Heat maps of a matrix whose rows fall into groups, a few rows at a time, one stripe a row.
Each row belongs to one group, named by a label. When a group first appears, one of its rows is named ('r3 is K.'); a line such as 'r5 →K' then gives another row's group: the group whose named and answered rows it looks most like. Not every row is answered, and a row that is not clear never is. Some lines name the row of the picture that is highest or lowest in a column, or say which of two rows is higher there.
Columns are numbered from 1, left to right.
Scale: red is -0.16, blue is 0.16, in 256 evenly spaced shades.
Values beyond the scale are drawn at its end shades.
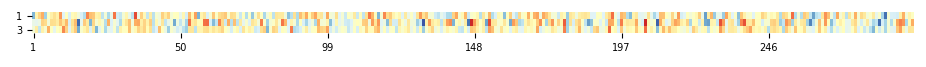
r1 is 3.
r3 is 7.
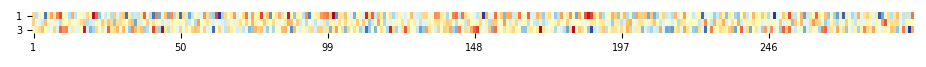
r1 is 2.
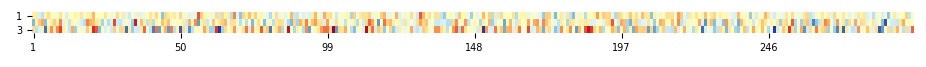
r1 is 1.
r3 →2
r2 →3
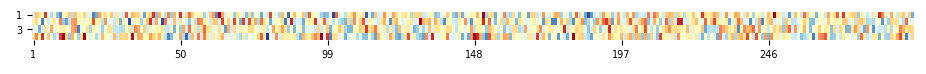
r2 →1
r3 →7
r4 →7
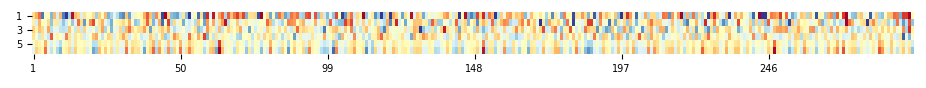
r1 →1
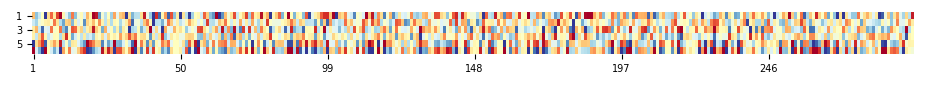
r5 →3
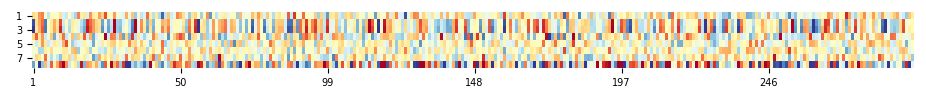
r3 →3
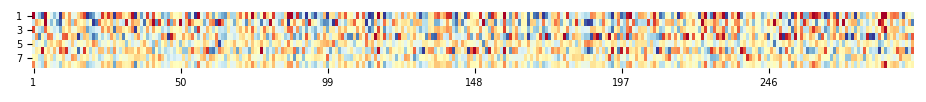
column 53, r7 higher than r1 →No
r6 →7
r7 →7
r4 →7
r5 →2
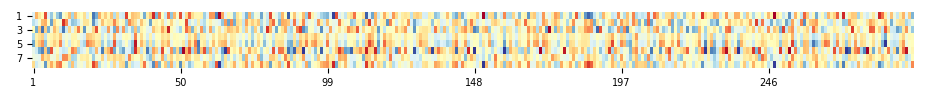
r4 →3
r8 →2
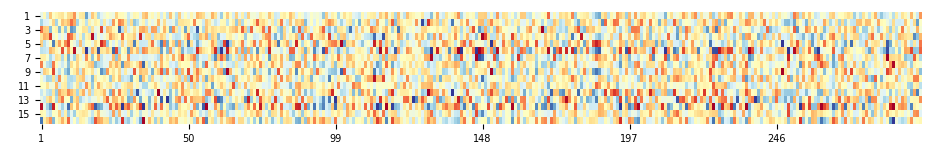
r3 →1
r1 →7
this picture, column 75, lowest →3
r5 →2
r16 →3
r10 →7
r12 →1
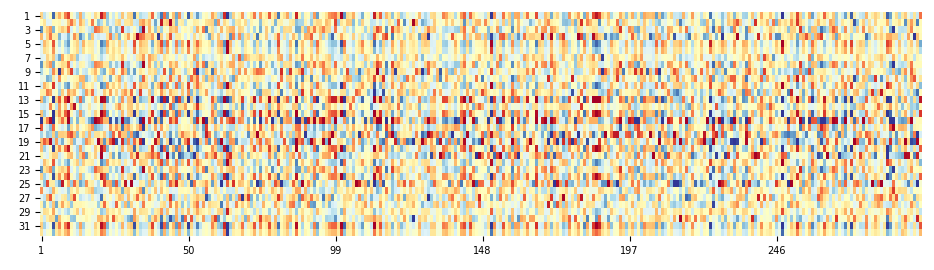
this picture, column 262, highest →16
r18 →1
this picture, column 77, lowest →13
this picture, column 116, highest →16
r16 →3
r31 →2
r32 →2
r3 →3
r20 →2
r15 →2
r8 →3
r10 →7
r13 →2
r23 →3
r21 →7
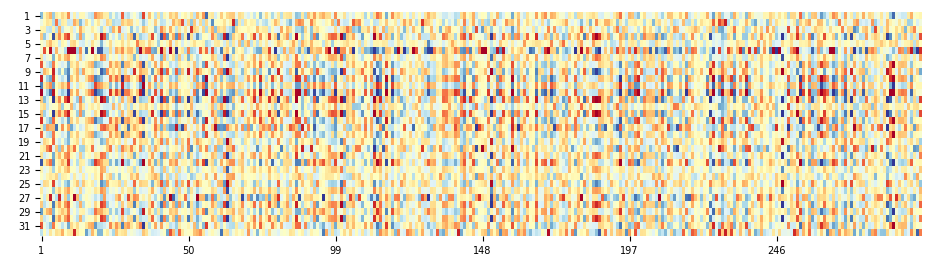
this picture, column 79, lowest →17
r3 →7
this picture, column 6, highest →17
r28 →2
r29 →3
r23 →2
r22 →3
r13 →2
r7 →2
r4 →2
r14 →7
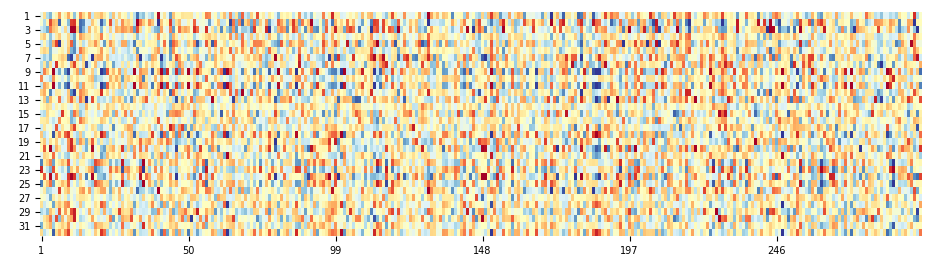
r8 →7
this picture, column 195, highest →5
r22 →3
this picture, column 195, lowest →16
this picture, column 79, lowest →7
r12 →1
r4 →1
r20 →7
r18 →2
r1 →1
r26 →1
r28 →2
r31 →3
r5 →1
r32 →2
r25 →3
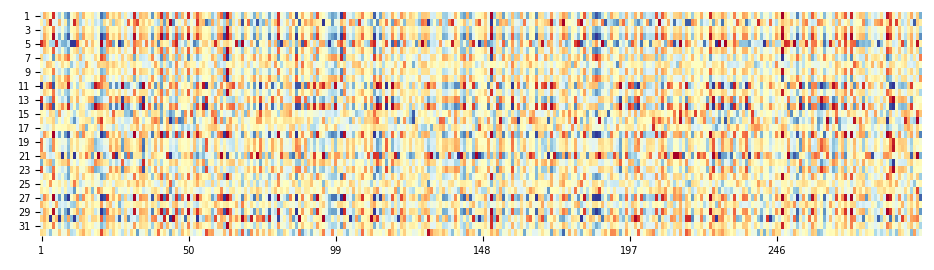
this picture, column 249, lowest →5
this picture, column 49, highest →30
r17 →7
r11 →3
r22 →3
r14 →3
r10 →2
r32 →1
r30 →1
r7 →2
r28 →1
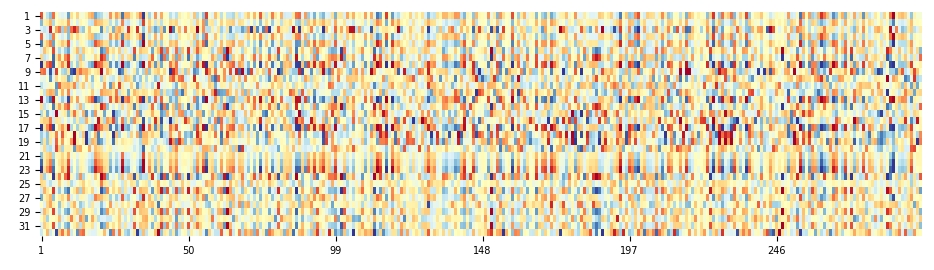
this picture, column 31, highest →16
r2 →3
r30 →7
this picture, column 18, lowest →13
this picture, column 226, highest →18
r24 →2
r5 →3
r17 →3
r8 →3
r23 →3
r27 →3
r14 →2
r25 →1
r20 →1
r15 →7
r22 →3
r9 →1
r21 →3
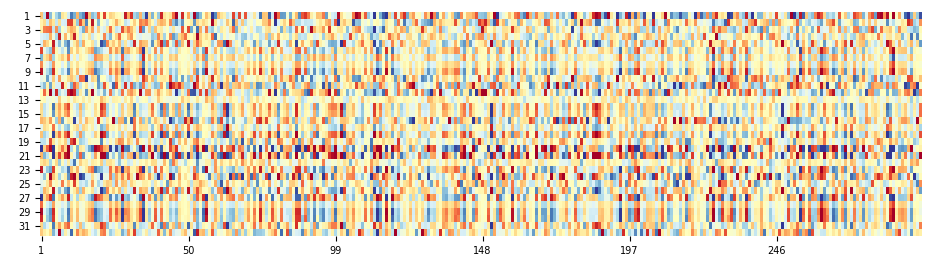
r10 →7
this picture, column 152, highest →2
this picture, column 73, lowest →16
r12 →7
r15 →2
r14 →2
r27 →3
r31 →2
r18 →2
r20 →3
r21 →2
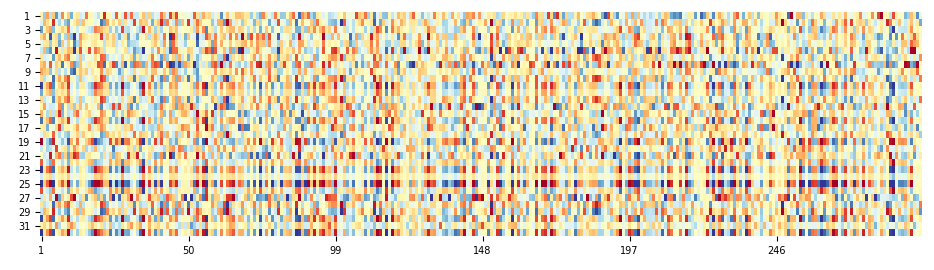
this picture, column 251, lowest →1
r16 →3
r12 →3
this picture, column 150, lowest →19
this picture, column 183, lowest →27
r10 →2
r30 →3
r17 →1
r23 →3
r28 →2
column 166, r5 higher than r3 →Yes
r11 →3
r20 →7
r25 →3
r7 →2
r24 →3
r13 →2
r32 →3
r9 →1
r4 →1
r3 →3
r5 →1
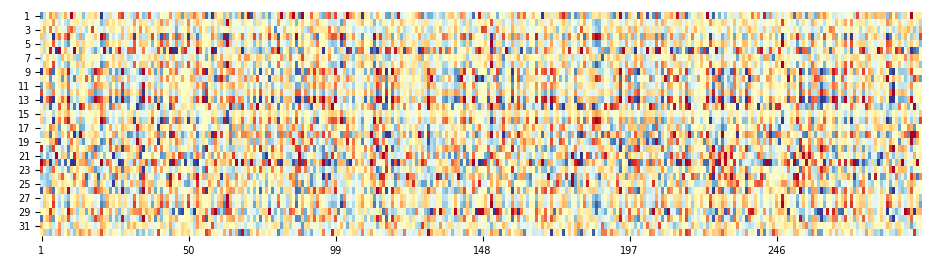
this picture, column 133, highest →10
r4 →2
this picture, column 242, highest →22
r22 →1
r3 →7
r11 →3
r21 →7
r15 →2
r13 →3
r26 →3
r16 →2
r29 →7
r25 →7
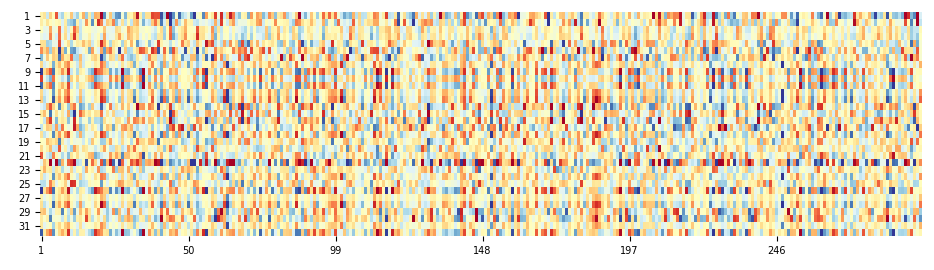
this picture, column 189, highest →16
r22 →7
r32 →3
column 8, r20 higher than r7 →Yes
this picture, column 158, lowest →22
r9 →3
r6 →1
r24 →2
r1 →7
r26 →3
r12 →2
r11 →3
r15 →1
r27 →2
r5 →1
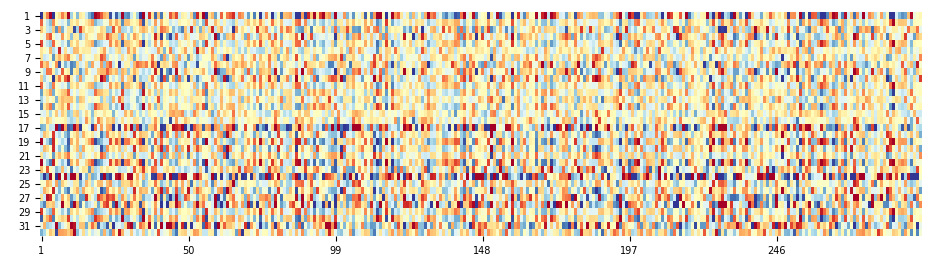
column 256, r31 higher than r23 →Yes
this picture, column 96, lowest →31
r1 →3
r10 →2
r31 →7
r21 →2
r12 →3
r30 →3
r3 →7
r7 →2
